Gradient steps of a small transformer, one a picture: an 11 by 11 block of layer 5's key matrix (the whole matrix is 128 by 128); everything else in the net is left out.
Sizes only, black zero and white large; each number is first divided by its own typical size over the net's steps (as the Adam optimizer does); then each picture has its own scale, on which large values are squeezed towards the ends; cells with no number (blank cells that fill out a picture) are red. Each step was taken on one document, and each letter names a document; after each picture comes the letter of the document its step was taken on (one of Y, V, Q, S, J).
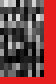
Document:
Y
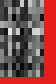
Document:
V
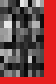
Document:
V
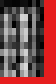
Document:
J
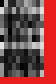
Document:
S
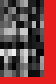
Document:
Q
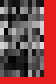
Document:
S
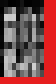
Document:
J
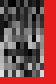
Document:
S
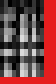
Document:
J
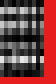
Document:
Q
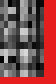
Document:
Q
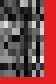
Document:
V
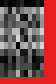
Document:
S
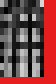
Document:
J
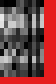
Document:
Q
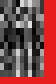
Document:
Y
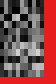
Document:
J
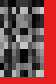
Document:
S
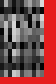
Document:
V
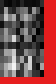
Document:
J
